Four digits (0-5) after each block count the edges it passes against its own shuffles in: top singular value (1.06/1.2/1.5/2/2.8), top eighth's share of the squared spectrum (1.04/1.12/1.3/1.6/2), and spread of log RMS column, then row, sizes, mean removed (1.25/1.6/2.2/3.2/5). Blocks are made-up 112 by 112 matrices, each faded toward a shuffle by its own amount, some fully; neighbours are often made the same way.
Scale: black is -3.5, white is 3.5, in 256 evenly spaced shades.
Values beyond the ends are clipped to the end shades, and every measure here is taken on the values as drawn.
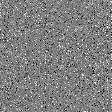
1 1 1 0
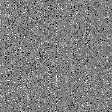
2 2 3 0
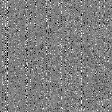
2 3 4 0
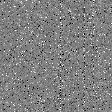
2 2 2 0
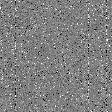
2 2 2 0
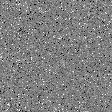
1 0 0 0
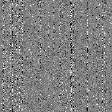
2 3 4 0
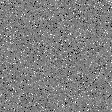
0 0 0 0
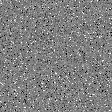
0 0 0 0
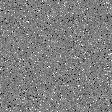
0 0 0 0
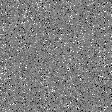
1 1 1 0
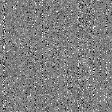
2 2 3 0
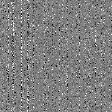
2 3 4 0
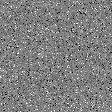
0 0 0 0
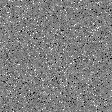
0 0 0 0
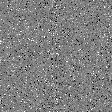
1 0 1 0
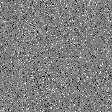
0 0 1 0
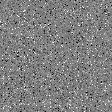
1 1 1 0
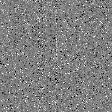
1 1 2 0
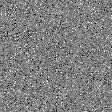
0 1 1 0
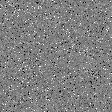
0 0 0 0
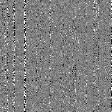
3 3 4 0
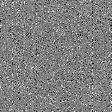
2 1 2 0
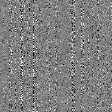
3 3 4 0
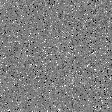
1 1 1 0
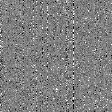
3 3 3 0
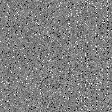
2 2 2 0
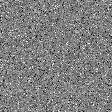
1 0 0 0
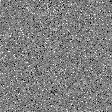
2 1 0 0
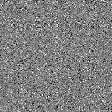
4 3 1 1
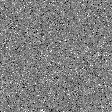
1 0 0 0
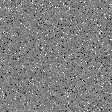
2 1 0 0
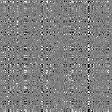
5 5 4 3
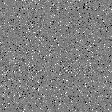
3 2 1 0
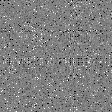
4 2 1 1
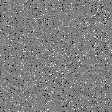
3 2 1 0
